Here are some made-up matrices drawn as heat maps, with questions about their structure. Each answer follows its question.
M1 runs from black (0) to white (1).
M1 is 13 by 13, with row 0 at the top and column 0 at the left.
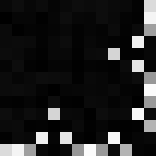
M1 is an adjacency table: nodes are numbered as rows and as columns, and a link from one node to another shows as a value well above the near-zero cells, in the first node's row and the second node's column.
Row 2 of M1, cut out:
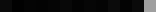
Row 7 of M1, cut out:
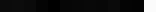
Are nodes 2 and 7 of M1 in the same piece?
yes
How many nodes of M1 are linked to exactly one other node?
10
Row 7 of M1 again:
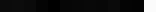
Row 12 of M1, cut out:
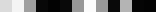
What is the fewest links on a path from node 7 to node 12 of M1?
1
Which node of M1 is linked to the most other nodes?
node 12
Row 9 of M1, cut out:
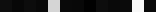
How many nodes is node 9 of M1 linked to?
2
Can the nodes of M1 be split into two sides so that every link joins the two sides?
yes
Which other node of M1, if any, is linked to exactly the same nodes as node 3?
node 5
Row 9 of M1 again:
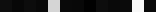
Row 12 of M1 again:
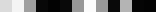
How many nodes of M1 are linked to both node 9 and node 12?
0
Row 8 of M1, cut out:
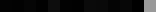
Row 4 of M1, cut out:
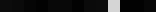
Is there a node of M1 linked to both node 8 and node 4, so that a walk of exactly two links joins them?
no
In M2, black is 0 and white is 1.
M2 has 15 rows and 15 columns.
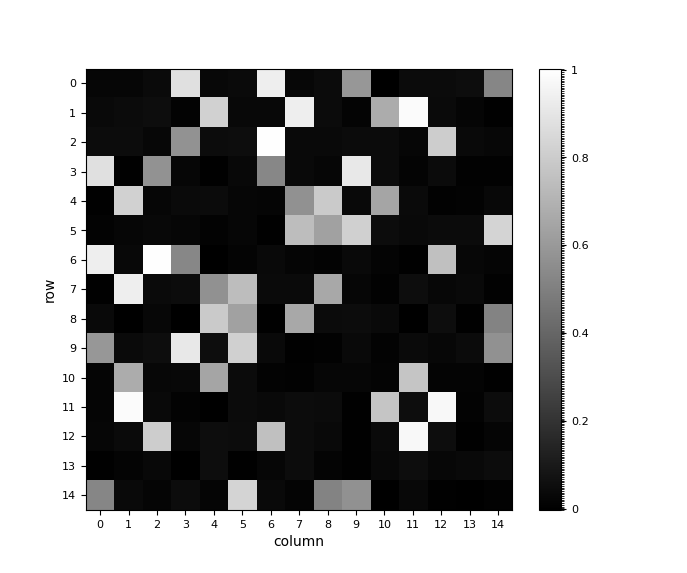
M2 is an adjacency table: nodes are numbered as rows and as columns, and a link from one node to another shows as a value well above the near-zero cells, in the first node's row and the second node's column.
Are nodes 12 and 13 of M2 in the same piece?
no
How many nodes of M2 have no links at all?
1
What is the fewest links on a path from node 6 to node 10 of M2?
3
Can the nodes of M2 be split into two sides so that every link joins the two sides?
no
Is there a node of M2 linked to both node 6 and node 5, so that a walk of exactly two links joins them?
no
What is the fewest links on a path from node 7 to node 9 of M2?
2
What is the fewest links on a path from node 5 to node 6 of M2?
3
